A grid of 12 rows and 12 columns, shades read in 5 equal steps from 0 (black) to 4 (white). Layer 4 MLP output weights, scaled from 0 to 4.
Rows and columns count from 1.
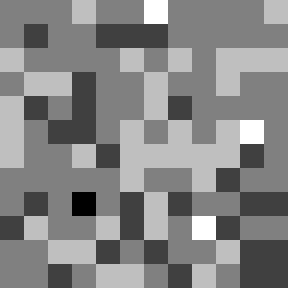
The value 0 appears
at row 9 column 4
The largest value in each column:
3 3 3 3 3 3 4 3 4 3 4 3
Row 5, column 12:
2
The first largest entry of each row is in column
7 1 1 2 1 11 1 6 7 9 3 5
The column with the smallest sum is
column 4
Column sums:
27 23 24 22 23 26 29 24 29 27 23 23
